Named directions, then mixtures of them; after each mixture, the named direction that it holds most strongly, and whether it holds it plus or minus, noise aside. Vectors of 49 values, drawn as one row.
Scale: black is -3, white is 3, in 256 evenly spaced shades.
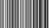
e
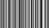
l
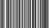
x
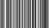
x, plus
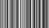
l, minus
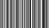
l, minus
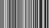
e, plus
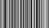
x, minus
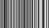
e, minus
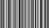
l, plus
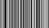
x, minus
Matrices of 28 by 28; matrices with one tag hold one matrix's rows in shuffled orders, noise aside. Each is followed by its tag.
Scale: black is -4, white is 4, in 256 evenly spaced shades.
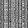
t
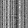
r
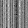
r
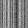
r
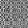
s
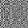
s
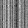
r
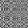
s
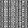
t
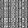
t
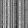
r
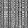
t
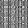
t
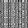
t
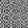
s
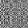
s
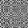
s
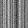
r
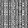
t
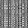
t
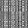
t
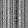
r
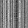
r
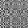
s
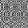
s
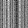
r
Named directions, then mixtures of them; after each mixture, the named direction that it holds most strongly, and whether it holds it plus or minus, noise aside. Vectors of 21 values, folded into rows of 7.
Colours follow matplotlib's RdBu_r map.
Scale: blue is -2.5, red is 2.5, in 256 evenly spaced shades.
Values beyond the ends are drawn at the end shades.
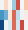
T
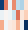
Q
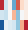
Q, minus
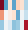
Q, minus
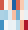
Q, minus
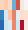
T, plus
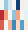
T, minus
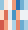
T, minus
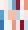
T, plus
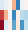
T, minus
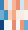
T, plus
